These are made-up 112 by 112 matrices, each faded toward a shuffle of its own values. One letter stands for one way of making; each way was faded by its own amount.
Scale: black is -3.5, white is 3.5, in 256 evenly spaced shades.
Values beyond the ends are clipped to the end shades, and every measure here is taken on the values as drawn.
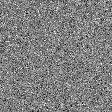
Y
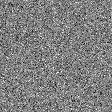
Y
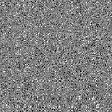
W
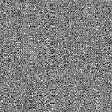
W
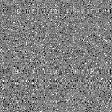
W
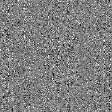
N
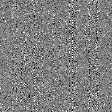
N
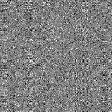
W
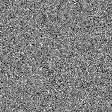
Y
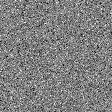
Y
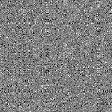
W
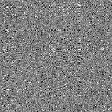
W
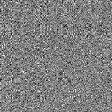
W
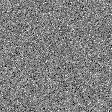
Y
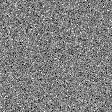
Y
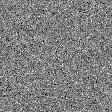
Y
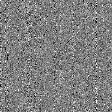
N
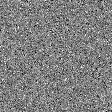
Y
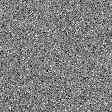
Y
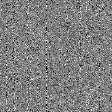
N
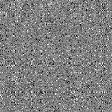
W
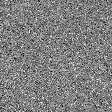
Y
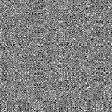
W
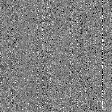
N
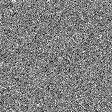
Y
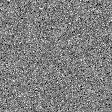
Y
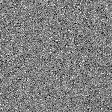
Y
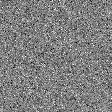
Y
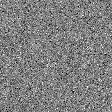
Y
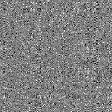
W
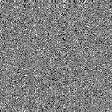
W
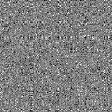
W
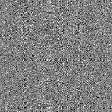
W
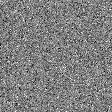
Y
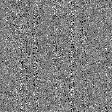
N
